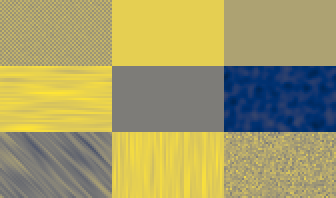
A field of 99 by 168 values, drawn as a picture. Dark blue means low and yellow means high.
It is made of 3 by 3 panels. Panel 1,1: high, checkered. Panel 1,2: very high, flat. Panel 1,3: high, flat. Panel 2,1: very high, streaked across, faint in contrast. Panel 2,2: middling, flat. Panel 2,3: very low, blotchy, faint in contrast. Panel 3,1: middling, slanting down to the right. Panel 3,2: very high, streaked downward, faint in contrast. Panel 3,3: high, fine-grained.
